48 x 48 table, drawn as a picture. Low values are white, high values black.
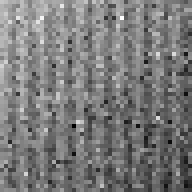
Ninth with the lowest average: top left. Stripes: upright, repeating 10 times. Mirror symmetry: none. Slope: up to the bottom right. Ninth with the highest average: bottom right. Odd rows or columns: none.
